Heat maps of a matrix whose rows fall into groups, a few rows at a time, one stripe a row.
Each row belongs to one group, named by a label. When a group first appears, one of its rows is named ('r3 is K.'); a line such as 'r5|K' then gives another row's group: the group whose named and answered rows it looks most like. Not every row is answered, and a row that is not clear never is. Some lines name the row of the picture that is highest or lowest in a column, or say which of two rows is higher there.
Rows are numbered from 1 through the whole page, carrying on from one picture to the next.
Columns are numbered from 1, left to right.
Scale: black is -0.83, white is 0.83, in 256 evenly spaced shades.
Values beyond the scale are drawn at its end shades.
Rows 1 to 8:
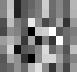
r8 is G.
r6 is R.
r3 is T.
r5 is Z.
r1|R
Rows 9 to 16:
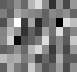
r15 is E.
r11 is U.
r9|G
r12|Z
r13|R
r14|G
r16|T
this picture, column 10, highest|11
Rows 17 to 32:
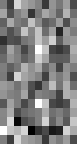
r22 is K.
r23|K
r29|R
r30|R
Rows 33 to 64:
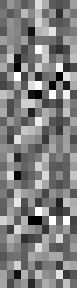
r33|K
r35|K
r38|K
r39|R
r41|U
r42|G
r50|R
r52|R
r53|K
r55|U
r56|K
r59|Z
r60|K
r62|U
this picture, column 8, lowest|42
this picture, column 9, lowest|41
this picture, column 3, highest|41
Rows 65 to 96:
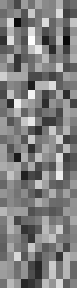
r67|R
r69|T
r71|R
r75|T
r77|U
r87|K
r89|R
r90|Z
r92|T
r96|Z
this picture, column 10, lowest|69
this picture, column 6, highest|70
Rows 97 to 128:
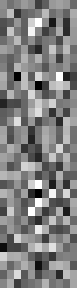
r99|G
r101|U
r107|T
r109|G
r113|Z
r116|E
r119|K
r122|K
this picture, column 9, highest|105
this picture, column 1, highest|125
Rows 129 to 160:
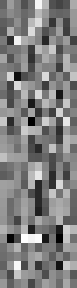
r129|K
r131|G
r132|T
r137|R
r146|E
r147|G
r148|G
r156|U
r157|G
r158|U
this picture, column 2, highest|137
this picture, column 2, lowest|155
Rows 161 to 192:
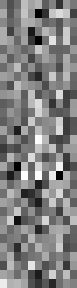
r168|U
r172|G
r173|K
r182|Z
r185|R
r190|T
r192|E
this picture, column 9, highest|179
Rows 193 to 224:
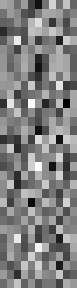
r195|G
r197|U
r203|R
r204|T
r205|U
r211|G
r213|R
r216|T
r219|U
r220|K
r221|T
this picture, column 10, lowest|204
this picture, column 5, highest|204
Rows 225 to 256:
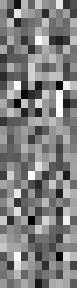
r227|R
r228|K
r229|K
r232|T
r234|U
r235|Z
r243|K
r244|T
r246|U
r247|R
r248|U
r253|U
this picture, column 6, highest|229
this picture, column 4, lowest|235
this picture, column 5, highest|244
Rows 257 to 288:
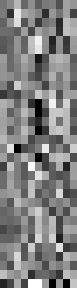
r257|U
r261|G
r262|G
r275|T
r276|K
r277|T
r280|G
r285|U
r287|E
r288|G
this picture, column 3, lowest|273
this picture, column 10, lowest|288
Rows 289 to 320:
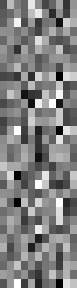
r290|G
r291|U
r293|K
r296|U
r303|U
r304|Z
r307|E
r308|R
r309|K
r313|Z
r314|K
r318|U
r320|U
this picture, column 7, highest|308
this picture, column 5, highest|289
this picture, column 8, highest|300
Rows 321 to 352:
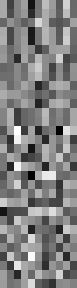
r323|K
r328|G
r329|G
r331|E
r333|R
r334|R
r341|U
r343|E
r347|T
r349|T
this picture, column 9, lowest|335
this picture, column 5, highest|349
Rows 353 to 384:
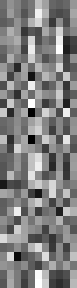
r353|K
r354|K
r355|G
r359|T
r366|G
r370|G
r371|G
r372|T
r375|G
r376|U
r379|E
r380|G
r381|R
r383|K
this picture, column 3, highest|376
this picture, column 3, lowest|381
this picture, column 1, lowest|373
